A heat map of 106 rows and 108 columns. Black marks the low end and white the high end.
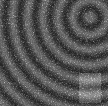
The halves do not mirror each other. No row or column stands out. The bottom right is the ninth with the highest average. No overall slope runs across the table. In the bottom right lies a patch that is higher than the rest. Rings spread out from the top right.
